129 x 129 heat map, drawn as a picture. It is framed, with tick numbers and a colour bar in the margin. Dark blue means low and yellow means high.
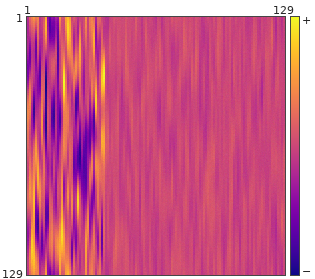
Grain: streaks running down. Histogram: heavy tails on both sides. Average level on the scale: 50%. Seam: vertical, 30% of the way across, the right part calmer. Mirror symmetry: none. Slope: none.
